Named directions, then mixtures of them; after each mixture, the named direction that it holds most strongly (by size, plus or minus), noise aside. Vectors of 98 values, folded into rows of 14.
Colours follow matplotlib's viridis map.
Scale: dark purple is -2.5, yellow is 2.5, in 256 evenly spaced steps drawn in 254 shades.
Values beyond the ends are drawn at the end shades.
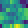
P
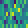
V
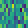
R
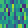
R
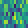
V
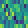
V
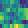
P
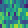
P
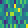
V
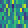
R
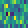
V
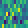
V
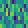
R
